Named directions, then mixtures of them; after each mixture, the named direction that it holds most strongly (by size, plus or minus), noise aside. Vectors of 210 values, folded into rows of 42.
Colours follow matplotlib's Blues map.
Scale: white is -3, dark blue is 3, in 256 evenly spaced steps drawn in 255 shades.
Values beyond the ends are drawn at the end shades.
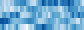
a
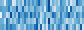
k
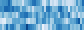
a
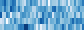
a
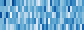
k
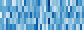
k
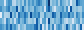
k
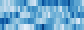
a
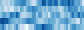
a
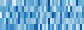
k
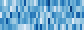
k
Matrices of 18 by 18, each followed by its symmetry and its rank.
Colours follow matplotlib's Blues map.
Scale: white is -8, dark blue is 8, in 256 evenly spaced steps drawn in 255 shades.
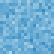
neither, full rank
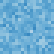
symmetric, full rank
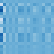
neither, rank one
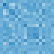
symmetric, rank three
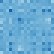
symmetric, rank three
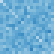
symmetric, full rank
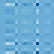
neither, rank one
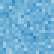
neither, full rank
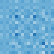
symmetric, rank two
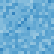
symmetric, full rank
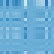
neither, rank one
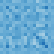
symmetric, rank three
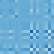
symmetric, rank two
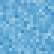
neither, full rank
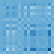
symmetric, rank two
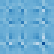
symmetric, rank two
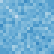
symmetric, full rank
